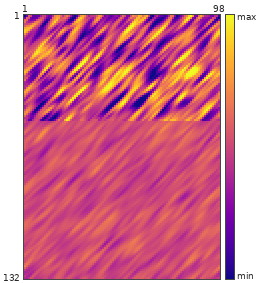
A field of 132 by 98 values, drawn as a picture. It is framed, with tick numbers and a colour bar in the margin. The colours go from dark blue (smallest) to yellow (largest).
There is no overall slope. The halves do not mirror each other. The bottom part is calmer, past a seam about 40% of the way down. Streaks slant up to the right. A few values lie far out on both sides of the bulk.
